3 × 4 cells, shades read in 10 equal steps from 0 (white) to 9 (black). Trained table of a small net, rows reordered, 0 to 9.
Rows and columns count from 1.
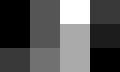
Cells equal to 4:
0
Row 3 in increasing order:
3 5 7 9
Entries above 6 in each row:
2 2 2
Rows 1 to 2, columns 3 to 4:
0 7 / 3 8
